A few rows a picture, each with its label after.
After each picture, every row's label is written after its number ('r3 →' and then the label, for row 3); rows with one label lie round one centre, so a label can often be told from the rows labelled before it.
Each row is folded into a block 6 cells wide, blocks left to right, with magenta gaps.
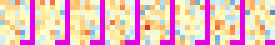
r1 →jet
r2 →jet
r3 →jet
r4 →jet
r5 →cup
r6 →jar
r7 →cup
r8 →jet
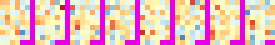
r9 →jet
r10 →jar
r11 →cup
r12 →cup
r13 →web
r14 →jar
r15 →web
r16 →cup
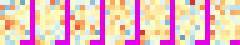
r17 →cup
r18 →jar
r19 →cup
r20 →jet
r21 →web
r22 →jar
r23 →web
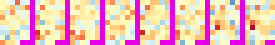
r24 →jar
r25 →web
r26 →web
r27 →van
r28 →web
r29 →web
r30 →cup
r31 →cup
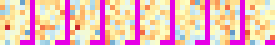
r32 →cup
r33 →van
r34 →cup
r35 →web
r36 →web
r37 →jar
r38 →jet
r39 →web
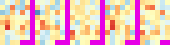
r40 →cup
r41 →cup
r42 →web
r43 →cup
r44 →web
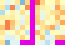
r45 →cup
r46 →van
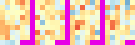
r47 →van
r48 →web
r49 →cup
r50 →cup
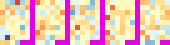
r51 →jar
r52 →van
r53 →cup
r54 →web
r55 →van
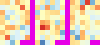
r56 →van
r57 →cup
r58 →jar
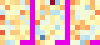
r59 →web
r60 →jar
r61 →van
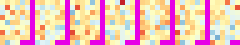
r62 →web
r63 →van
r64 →web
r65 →jar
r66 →van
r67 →web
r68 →jar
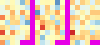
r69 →web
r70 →cup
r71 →web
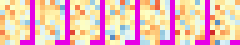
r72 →web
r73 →jet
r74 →web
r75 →jar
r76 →jet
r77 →web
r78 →web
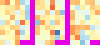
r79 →jet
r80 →jet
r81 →van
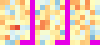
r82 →van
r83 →cup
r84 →jet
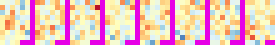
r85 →cup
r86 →van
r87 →jar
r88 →jar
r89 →van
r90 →jar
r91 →jet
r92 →van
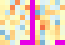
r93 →jar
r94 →cup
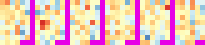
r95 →jet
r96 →cup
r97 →jet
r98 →web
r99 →jar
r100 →jet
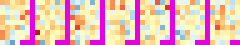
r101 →van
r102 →web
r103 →cup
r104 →jet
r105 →jar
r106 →jar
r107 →cup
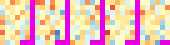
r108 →web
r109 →jet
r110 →jar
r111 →web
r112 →jar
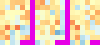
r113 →van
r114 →jet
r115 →van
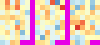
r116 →jet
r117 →jar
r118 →cup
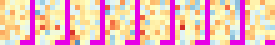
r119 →van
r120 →cup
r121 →web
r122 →cup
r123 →web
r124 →cup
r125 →jet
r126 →van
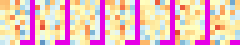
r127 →jet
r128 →cup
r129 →jet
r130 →jet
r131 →jar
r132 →web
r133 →cup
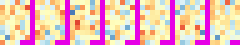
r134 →jar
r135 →van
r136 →cup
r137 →jar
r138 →web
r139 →cup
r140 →jar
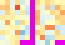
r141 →jet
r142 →van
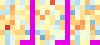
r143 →cup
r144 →jar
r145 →cup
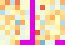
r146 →jet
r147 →web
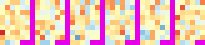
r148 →web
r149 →van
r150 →jar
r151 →jet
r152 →jar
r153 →web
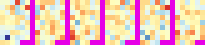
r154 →jar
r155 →web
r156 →web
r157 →jar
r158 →jar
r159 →web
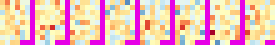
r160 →jet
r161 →van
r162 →web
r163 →cup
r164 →cup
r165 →cup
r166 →web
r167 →web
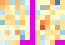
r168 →jet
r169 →cup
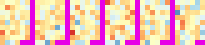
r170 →web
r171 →van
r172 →web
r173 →van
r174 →web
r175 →cup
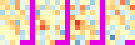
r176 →jet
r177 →cup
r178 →cup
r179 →jar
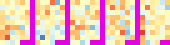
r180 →van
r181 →jar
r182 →van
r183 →jet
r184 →web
